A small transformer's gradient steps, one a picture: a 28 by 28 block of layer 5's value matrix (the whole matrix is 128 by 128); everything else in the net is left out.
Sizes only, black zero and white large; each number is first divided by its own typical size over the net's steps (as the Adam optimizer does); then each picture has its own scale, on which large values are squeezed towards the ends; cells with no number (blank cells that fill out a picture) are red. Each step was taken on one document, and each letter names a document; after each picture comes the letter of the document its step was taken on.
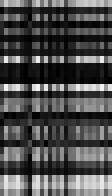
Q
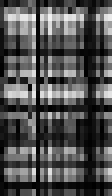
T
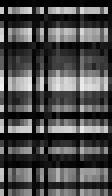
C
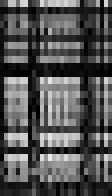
T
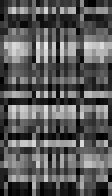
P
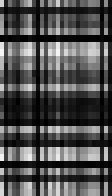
C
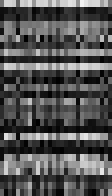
Q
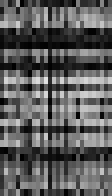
P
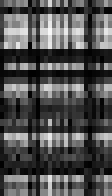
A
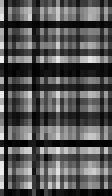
C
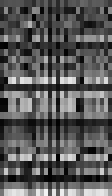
Q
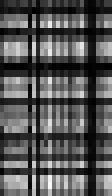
A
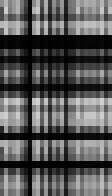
P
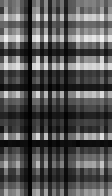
P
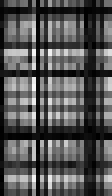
A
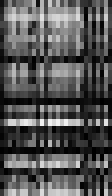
T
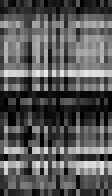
P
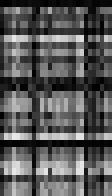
T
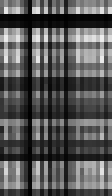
Q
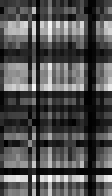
A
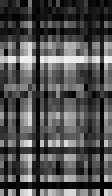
T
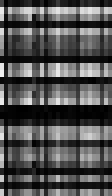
C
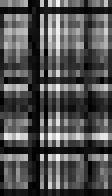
A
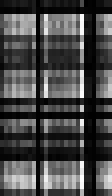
A
